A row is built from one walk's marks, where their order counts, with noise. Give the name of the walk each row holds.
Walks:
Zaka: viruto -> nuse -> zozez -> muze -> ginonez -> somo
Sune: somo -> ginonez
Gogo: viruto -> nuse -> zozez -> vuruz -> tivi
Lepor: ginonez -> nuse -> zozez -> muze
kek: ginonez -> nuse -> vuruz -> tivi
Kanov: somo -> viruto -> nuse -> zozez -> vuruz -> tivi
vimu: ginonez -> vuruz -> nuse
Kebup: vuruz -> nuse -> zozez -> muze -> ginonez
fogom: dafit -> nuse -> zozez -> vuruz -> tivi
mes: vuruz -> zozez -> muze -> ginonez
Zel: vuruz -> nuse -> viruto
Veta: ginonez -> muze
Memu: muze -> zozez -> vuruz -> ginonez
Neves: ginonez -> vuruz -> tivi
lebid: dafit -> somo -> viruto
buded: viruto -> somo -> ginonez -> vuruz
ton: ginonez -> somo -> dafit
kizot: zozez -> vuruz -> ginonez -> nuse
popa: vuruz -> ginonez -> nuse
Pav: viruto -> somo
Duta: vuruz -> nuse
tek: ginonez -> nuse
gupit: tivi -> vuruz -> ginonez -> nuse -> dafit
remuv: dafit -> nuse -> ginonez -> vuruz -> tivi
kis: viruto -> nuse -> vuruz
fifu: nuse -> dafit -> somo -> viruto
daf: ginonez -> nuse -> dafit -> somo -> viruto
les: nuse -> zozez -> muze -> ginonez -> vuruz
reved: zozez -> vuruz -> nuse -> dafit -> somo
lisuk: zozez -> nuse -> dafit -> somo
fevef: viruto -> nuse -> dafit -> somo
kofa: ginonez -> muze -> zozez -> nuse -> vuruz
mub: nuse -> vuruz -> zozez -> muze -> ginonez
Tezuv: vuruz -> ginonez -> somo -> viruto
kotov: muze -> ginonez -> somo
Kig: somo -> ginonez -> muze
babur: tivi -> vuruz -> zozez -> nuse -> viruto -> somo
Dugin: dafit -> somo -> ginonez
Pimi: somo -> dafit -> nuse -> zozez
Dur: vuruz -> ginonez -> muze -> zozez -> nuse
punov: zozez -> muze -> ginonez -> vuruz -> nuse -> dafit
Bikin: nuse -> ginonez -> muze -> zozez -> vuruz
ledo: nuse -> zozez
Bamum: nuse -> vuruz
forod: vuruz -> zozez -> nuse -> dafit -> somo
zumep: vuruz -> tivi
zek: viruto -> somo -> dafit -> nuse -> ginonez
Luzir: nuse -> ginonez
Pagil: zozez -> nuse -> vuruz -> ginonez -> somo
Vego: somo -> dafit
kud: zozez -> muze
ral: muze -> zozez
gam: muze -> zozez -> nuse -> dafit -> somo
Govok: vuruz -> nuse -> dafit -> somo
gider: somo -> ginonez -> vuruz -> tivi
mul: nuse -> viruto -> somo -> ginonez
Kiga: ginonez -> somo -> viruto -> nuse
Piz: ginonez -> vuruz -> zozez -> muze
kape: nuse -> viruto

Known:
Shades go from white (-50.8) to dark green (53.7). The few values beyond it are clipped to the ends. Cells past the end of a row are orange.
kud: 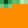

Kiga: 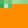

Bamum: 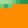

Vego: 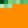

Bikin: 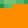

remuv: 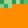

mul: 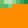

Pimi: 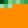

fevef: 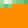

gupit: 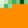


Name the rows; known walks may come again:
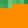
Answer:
les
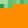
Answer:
kek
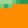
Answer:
Bamum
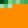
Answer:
Pimi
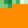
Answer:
Memu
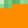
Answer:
forod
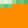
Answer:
Gogo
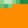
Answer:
kape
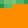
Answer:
Bikin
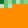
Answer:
lebid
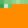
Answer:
Kiga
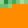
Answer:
kizot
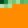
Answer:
Vego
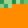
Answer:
remuv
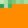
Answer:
vimu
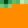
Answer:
kud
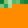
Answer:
fifu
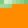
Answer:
zek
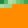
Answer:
Kanov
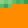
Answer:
mub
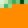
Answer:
gupit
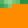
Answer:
Luzir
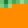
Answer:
reved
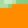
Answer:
Pav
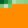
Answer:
Kig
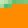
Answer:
Govok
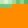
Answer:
Zaka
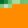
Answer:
Sune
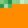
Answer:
kofa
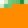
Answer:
zumep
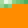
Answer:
fevef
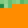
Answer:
tek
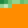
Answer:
gider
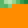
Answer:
mul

